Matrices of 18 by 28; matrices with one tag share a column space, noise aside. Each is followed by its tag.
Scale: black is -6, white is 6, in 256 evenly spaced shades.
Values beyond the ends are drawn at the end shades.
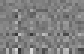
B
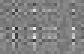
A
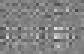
A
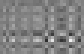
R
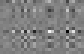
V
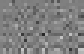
B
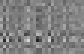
R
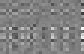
A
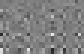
B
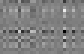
V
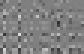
B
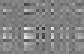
A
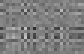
A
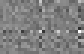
V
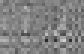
R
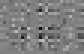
A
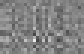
R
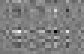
V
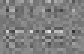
V
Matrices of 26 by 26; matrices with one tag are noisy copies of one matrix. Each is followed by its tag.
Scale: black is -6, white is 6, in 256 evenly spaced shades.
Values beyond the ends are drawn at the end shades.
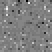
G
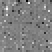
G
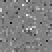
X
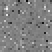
G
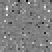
G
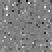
G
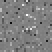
X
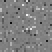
X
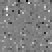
G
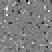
G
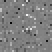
X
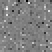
G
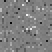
X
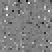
G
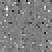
G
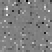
G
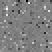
G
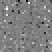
G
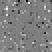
G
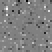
G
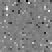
G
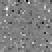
G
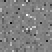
X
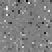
G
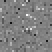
X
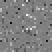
X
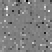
G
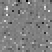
G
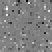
G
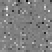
G
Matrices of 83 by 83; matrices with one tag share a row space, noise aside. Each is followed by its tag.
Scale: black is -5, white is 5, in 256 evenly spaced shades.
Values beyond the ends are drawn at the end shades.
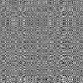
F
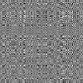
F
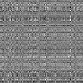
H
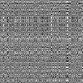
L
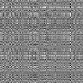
H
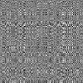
F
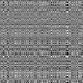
L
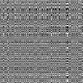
L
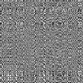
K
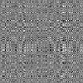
F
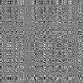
K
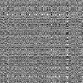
L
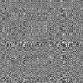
F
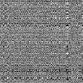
L
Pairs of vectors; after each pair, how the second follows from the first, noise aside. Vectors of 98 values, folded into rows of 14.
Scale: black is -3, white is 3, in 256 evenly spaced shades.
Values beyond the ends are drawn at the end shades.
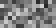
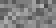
shrunk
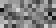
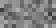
shrunk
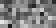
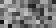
sign-scrambled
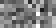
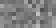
shrunk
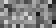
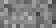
shrunk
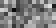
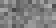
shrunk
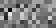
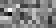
sign-scrambled
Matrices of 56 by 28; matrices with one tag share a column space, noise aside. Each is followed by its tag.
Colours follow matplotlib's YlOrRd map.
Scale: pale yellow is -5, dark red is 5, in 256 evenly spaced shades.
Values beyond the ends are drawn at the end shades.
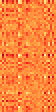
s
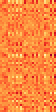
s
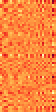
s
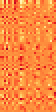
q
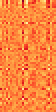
q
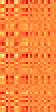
s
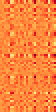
s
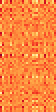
s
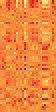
q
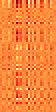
q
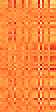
q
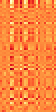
q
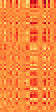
q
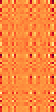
s
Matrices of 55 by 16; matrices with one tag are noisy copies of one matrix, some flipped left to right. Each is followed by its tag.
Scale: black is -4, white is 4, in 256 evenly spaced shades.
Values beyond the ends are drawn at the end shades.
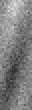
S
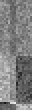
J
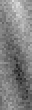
S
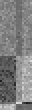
J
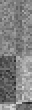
J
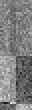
J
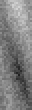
S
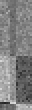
J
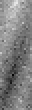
S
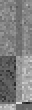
J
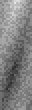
S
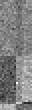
J
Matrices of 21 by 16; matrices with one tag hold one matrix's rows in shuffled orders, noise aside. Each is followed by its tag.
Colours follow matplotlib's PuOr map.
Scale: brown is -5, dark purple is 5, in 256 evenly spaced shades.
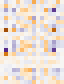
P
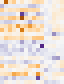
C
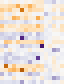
C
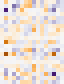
P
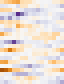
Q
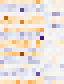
C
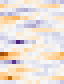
Q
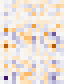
P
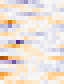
Q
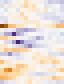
Q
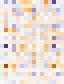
P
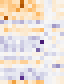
C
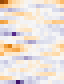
Q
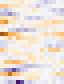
Q
